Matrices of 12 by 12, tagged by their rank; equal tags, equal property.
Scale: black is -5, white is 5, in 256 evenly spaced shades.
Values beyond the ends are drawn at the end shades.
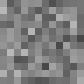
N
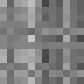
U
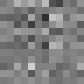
U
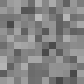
N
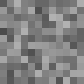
N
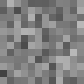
N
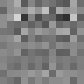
U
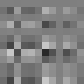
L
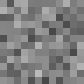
N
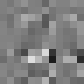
U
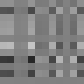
L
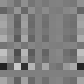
L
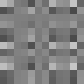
L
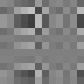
L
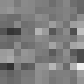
U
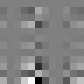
L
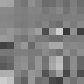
U
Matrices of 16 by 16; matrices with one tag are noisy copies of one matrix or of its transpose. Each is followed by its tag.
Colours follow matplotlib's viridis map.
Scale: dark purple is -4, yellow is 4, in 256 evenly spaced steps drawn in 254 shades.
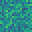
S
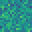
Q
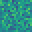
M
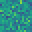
M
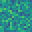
M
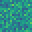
S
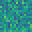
S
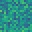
S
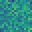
Q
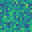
S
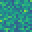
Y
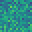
S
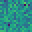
S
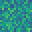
Q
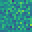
M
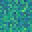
S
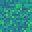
S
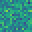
S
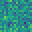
S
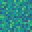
Y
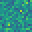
Y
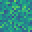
Q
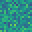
S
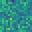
M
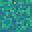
M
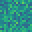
S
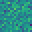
Q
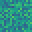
S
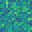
Q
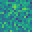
Q
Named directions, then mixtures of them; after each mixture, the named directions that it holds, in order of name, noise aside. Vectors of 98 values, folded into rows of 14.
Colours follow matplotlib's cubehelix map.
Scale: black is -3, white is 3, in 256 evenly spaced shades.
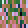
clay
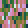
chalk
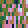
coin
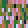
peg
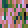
chalk, peg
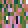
clay, coin, peg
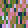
chalk, clay, coin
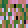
peg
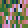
chalk, coin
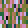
chalk, clay, coin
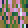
clay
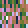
clay, coin, peg
